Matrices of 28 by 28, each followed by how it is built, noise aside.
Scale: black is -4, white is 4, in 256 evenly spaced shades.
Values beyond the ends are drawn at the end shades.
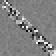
banded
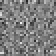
low rank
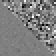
upper triangular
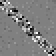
banded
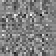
low rank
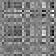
low rank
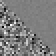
lower triangular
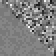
upper triangular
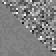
upper triangular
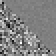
lower triangular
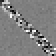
banded
